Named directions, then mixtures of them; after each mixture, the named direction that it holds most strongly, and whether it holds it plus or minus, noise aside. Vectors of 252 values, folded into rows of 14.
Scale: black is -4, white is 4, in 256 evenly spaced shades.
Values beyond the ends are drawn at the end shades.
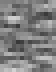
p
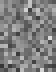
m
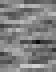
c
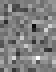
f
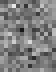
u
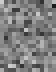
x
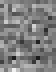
f, minus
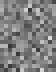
m, plus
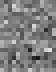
f, minus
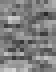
p, plus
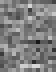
c, plus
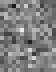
u, minus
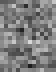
u, plus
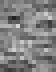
p, minus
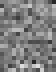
m, plus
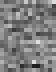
c, minus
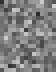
x, minus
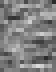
c, plus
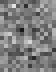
u, plus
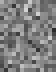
m, plus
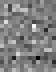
f, minus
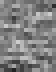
p, minus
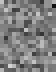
x, plus
